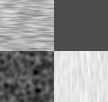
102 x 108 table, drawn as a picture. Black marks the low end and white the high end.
It is made of 2 by 2 panels. Panel 1,1: high, streaked across. Panel 1,2: low, flat. Panel 2,1: low, blotchy. Panel 2,2: very high, streaked downward, faint in contrast.
